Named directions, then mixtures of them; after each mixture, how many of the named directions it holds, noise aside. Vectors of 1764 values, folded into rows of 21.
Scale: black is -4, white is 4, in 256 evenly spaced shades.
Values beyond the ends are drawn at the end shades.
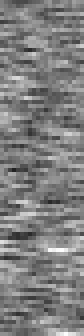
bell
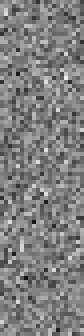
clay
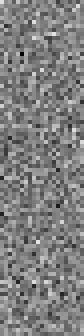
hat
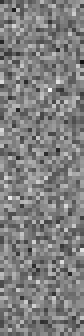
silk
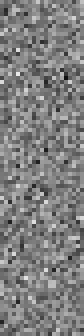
one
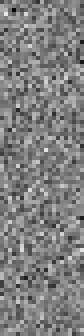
two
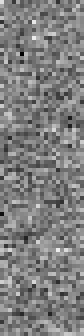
two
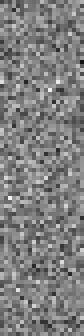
one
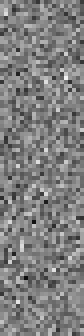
one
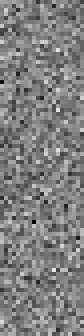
two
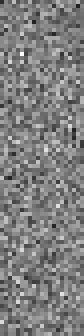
two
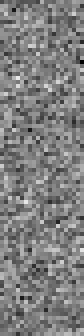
three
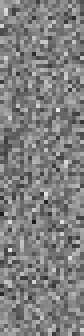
two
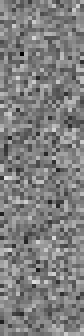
three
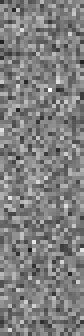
one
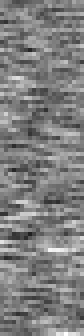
one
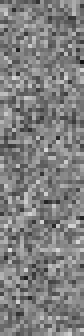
three
